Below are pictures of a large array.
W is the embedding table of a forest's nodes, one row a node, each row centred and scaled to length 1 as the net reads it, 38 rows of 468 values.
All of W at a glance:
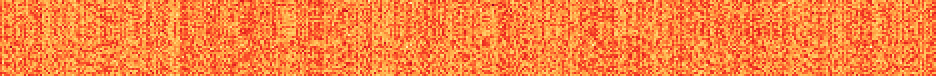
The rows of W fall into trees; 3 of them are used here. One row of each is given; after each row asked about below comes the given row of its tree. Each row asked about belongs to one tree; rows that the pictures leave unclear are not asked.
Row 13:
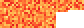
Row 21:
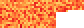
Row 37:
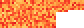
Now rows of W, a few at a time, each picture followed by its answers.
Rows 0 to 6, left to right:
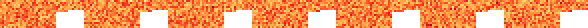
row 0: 37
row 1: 37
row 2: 13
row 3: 37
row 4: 21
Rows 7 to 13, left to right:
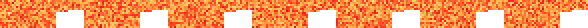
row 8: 21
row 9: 37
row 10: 21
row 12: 37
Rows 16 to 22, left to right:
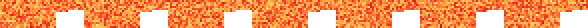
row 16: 37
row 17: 37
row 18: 13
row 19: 37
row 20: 21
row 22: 21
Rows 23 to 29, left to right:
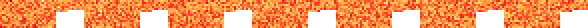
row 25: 13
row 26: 37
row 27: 21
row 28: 21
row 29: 37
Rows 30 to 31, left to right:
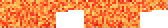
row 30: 37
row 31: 13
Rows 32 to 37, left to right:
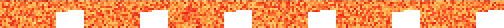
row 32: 13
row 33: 21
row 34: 37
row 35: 21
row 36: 13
